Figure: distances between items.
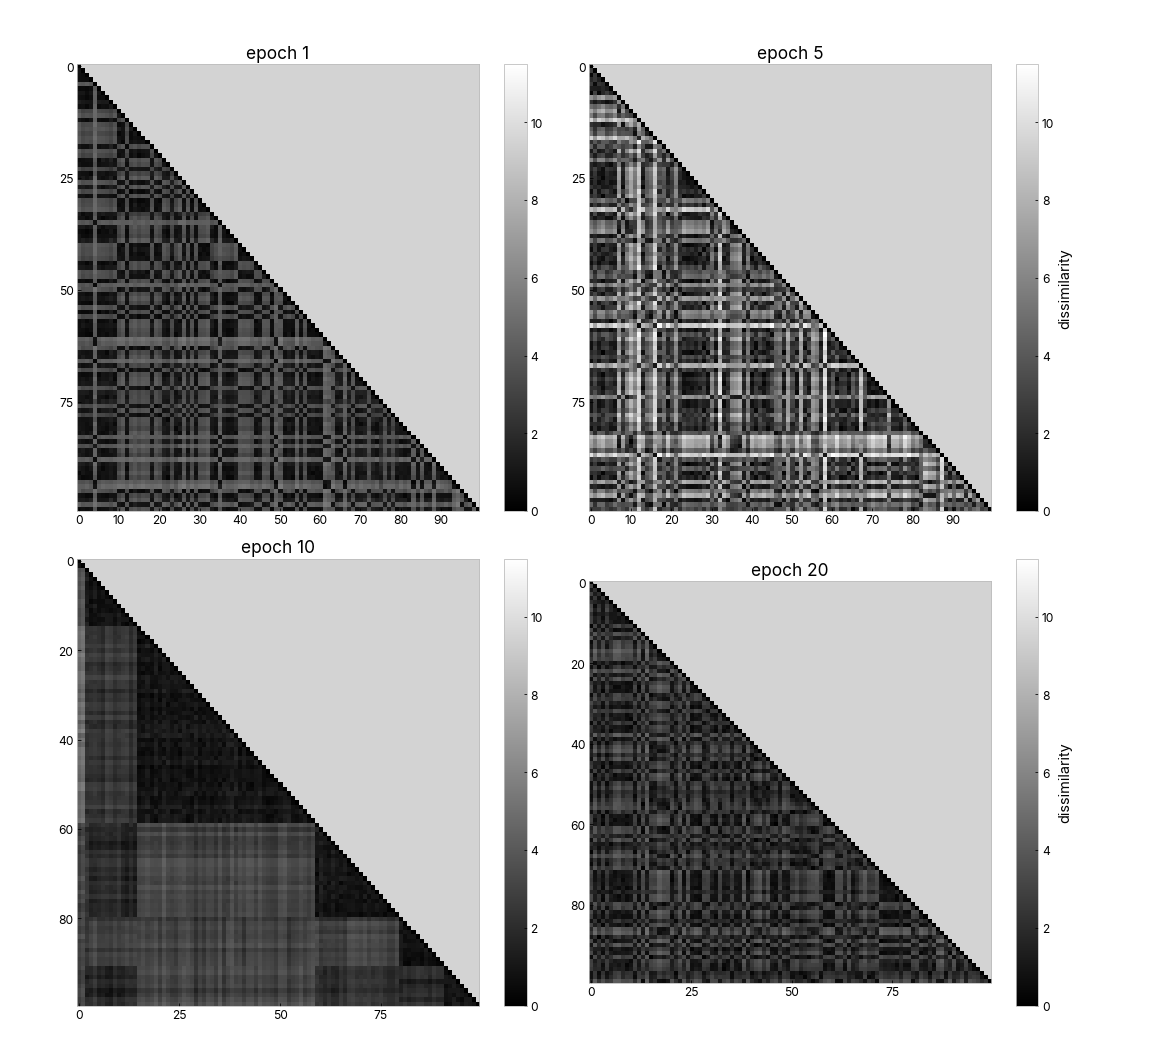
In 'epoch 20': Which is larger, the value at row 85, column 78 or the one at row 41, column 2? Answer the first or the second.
the second
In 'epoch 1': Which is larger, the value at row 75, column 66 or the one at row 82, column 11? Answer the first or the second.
the second
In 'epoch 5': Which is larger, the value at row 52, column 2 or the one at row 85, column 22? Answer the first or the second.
the first
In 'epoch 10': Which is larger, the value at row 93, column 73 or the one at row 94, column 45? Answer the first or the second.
the second
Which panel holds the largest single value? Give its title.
epoch 5
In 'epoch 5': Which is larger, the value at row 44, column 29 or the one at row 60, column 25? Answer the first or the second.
the second
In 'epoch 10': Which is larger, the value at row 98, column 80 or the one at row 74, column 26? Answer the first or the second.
the second
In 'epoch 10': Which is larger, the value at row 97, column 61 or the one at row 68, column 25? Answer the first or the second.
the second
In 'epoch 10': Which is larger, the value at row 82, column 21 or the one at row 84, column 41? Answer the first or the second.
the first
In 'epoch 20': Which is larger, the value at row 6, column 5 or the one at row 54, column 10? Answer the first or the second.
the second
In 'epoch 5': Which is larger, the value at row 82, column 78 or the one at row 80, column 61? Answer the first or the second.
the first
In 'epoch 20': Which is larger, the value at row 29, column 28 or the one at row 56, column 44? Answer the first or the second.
the second
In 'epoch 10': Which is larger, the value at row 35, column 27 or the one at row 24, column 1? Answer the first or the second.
the second
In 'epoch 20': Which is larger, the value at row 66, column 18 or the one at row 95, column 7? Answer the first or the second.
the first
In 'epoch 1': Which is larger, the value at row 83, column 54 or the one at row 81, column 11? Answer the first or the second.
the first
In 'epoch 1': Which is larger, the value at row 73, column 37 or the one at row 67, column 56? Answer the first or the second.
the second
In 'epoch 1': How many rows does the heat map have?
100
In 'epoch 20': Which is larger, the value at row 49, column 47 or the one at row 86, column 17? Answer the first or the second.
the first
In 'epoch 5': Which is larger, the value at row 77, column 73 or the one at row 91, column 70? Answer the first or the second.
the first
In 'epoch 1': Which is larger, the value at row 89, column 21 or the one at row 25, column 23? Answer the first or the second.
the second
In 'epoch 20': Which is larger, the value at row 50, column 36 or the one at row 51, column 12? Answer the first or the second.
the second
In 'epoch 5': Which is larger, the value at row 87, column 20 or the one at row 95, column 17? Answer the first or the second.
the first
